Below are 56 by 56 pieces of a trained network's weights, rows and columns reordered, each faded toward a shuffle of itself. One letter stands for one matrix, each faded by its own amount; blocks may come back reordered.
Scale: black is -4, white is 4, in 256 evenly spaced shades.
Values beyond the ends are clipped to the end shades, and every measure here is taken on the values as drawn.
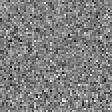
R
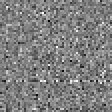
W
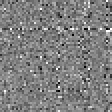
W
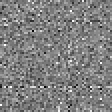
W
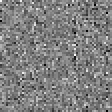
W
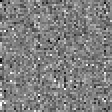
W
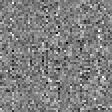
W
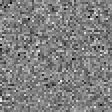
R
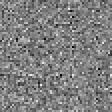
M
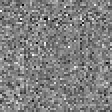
M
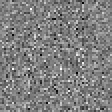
W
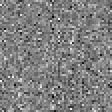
W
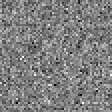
M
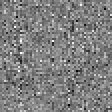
W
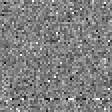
R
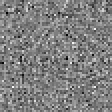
M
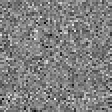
M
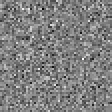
M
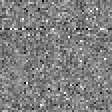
R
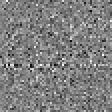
W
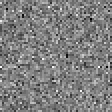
M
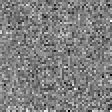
M
